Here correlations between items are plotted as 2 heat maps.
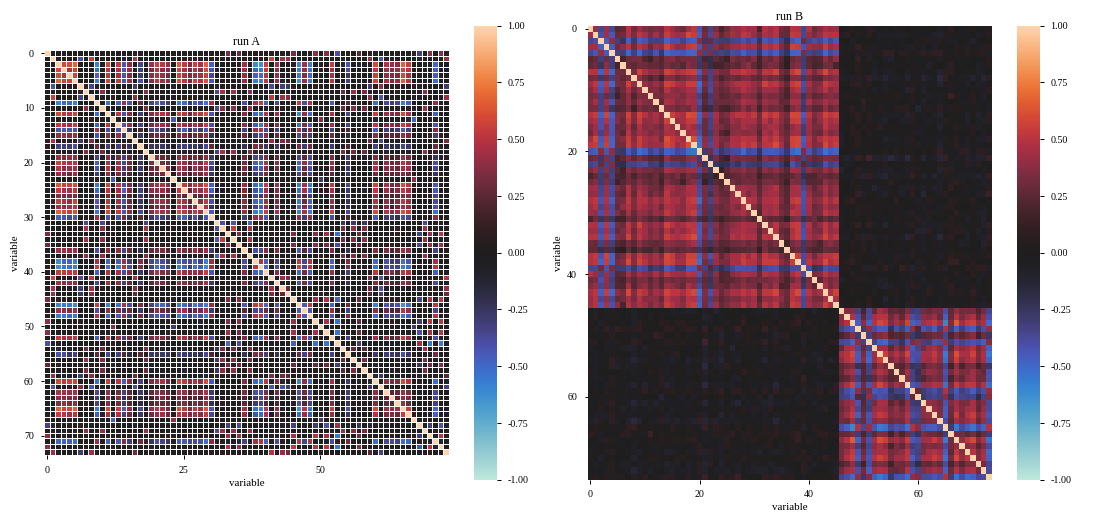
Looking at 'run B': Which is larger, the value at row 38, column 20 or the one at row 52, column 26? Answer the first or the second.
the second
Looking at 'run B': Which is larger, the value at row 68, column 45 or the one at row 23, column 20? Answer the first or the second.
the first
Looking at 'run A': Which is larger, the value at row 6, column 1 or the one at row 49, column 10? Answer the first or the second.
the second
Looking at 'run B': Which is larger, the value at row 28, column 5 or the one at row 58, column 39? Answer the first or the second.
the first
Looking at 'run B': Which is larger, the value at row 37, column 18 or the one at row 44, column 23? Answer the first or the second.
the first
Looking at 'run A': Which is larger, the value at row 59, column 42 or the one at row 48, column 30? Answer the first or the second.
the second
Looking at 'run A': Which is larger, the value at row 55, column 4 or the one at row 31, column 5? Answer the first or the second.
the second
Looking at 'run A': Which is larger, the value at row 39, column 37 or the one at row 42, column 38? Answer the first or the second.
the first
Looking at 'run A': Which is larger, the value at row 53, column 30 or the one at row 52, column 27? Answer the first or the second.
the second
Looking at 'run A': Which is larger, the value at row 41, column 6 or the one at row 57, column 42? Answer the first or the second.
the second
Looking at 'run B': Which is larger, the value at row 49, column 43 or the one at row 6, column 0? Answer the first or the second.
the second
